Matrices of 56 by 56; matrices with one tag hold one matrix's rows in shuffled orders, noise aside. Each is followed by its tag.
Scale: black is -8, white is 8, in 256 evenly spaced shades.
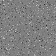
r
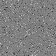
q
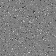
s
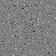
s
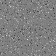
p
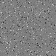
p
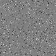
r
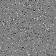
s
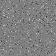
r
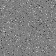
r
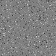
r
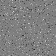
s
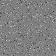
p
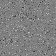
s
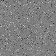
p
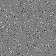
p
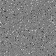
q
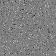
s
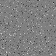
p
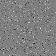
s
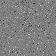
s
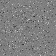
s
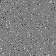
p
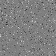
q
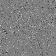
q
